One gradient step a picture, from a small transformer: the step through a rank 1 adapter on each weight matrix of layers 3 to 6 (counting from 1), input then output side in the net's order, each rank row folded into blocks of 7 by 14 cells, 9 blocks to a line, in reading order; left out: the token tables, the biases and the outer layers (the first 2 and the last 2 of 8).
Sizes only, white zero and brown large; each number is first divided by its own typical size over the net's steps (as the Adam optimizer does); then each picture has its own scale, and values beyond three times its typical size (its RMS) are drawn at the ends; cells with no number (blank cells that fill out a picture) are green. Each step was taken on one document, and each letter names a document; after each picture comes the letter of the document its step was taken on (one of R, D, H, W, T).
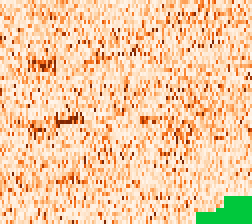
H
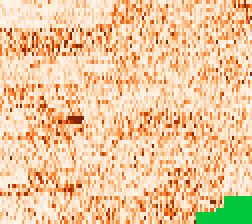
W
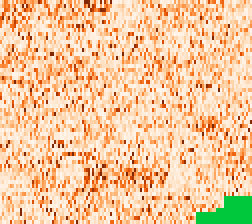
H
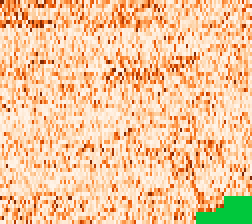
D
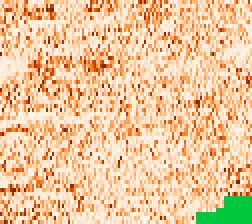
D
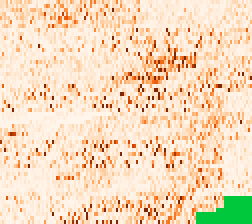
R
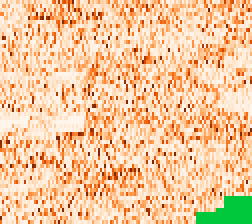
H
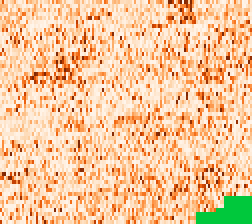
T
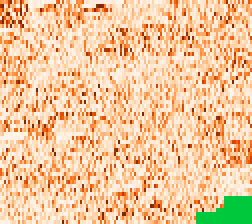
T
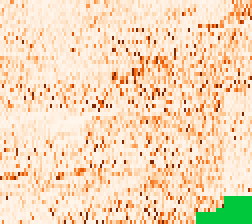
R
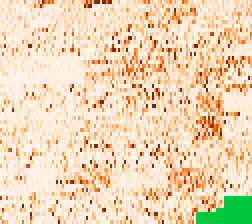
R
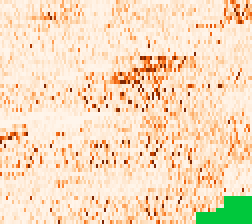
R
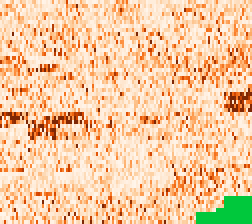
W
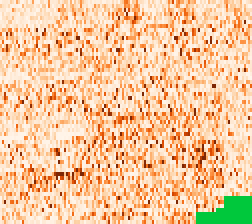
T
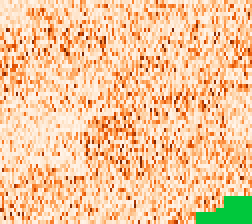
T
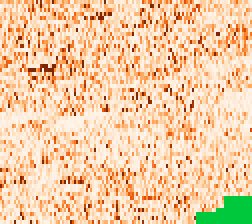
H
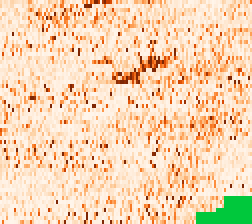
R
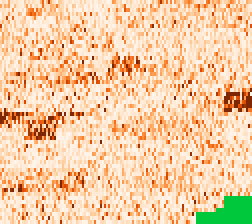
T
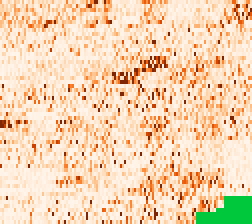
R
